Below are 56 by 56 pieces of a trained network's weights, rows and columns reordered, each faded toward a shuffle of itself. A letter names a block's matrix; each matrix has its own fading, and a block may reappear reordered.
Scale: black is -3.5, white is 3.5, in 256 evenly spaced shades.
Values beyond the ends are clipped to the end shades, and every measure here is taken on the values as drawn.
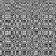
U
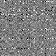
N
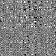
N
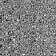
N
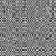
U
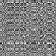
U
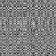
U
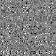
N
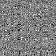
N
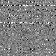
N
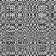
U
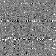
N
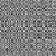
U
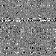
N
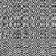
U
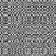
U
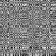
U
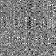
N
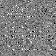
N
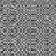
U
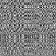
U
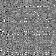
N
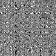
N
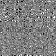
N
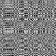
U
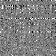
N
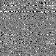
N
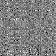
N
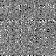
N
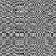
U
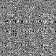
N
